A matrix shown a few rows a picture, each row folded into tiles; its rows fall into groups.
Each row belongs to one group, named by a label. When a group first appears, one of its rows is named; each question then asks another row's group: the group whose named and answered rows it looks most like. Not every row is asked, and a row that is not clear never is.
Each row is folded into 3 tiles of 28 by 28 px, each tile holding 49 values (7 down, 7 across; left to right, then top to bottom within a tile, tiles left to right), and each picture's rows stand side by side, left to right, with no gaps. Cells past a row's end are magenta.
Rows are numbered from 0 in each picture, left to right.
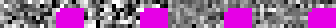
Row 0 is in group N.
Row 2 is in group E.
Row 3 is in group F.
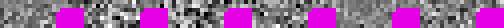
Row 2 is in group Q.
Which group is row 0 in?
F
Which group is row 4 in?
E
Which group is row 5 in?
N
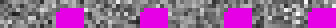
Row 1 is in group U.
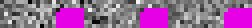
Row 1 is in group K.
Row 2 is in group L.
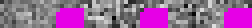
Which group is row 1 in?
Q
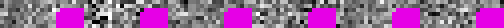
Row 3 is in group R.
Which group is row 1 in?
K
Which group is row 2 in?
N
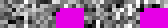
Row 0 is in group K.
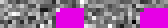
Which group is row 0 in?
N
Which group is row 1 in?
R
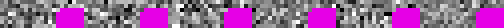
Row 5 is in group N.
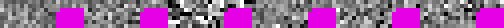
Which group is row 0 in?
E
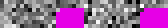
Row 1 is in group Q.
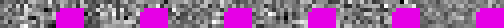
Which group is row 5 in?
L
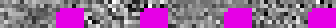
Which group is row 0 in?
U
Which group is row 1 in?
R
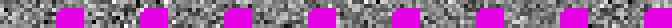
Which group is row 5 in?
R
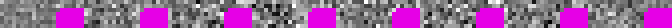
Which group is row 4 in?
N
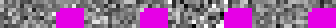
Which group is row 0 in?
U
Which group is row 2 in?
E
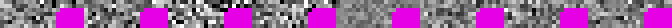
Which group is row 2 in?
R
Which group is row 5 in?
Q
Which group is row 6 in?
U
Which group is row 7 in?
N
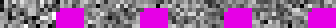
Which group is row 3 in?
R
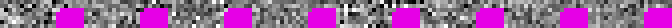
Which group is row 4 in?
F
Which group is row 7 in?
F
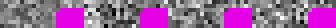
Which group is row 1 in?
U
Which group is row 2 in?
Q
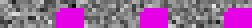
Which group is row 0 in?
N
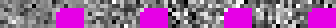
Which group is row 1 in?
N
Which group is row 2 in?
L
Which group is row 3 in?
E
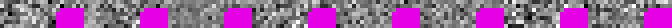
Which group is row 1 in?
U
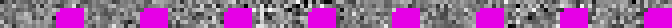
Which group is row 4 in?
L
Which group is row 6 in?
U
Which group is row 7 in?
Q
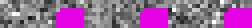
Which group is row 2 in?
K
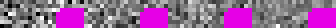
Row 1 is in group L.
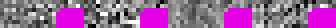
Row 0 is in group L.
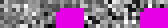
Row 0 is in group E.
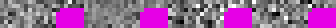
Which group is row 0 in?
R
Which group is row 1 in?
E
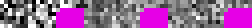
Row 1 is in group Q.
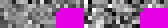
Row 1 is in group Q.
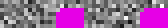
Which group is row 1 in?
L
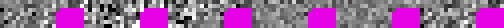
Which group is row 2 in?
K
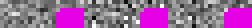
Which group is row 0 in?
N
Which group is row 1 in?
L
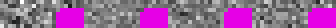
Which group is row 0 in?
K
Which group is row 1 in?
R
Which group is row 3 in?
L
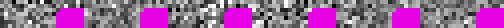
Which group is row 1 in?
Q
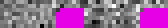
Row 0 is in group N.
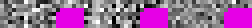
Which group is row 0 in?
K
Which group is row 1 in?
Q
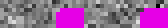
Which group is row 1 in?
U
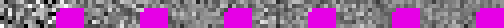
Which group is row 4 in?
E
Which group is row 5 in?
E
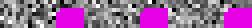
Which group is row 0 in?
Q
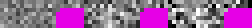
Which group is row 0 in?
L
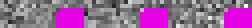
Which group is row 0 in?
K
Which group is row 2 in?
L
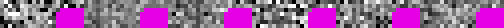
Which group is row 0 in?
N
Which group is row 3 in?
L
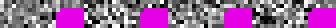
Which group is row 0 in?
E
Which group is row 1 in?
R
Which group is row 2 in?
R
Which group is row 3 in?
K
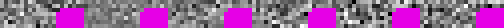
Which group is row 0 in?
R
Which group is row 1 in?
L
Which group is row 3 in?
E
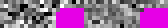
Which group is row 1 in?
R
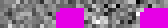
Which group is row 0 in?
L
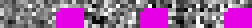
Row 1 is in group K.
